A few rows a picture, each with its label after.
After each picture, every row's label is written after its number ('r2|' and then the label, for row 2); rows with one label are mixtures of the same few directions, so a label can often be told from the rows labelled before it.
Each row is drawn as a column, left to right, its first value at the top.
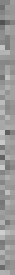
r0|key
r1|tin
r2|tin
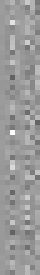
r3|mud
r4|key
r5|tin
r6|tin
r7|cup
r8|cup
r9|mud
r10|mud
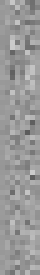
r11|tin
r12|key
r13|tin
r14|mud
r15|tin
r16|tin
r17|mud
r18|mud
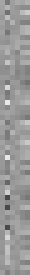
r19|mud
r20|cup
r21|tin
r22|tin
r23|mud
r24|mud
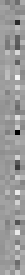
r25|key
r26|tin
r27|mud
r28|tin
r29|cup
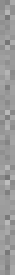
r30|mud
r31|cup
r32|cup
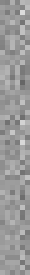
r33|tin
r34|mud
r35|tin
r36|mud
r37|mud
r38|mud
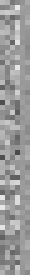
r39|cup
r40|mud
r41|cup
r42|key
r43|cup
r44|key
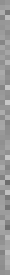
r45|cup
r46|cup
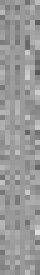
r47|cup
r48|key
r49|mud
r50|key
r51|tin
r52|tin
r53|key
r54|tin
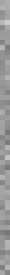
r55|mud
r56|key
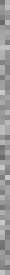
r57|key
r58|mud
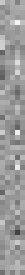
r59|tin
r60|cup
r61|key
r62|tin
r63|key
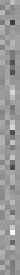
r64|mud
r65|mud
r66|tin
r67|tin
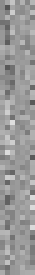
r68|key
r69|key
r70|mud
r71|mud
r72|cup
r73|tin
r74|cup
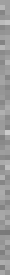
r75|mud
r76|tin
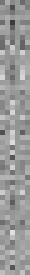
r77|tin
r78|cup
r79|key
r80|cup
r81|tin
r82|mud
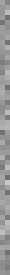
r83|tin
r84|cup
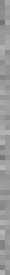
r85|key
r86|tin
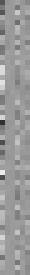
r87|mud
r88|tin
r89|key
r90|mud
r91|tin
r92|cup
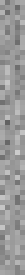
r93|cup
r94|mud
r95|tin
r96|key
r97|tin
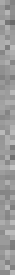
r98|tin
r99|mud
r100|key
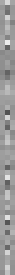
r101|tin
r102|cup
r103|tin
